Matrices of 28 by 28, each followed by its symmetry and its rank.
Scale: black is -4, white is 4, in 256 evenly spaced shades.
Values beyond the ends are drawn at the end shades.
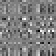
neither, rank three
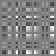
symmetric, rank one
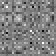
symmetric, rank three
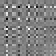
symmetric, rank two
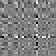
antisymmetric, rank two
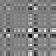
symmetric, rank one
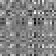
neither, rank three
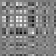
symmetric, rank two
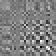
symmetric, rank three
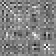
symmetric, rank five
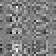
neither, rank three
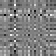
antisymmetric, rank two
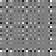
symmetric, rank one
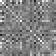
symmetric, rank five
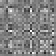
symmetric, rank three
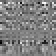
neither, rank three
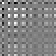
symmetric, rank one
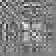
symmetric, rank three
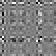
antisymmetric, rank two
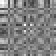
symmetric, rank two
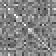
symmetric, rank five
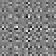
antisymmetric, rank two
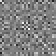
symmetric, rank three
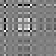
symmetric, rank one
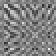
symmetric, rank two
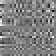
neither, rank three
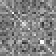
symmetric, rank five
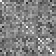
symmetric, rank five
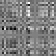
antisymmetric, rank two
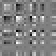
symmetric, rank two
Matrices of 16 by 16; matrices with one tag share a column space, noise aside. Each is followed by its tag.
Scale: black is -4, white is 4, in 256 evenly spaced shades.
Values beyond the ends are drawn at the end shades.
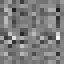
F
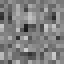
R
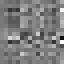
F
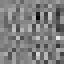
R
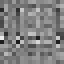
F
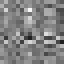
F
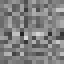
F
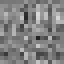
R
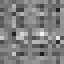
F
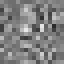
R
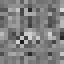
F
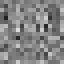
R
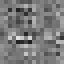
F
